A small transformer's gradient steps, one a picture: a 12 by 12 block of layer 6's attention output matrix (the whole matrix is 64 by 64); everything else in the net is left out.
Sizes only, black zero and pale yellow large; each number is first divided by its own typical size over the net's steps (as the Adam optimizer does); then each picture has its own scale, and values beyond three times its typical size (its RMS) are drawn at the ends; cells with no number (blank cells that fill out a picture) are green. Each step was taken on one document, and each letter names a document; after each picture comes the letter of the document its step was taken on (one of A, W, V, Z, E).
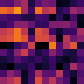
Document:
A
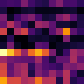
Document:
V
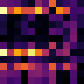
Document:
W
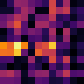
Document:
V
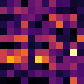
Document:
A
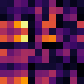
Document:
A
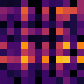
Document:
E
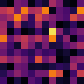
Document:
A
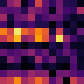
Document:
V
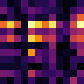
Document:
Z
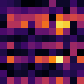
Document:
E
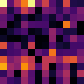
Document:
E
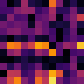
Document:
V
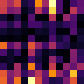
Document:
W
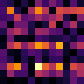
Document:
V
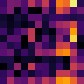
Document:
E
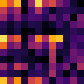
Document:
W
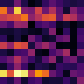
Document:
A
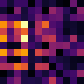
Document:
A
